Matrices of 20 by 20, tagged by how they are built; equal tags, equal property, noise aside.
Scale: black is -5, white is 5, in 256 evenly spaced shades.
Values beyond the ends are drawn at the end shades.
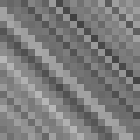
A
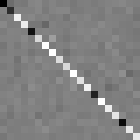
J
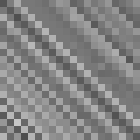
A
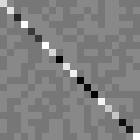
J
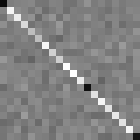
J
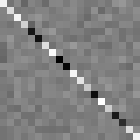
J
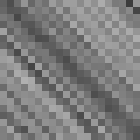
A
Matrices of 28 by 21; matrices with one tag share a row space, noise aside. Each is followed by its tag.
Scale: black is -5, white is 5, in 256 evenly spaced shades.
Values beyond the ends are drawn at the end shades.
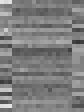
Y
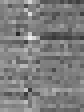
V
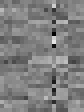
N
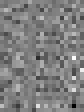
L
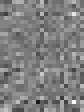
L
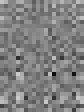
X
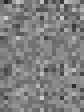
L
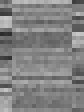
Y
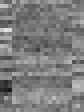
Y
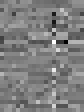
N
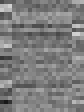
Y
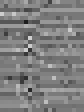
V
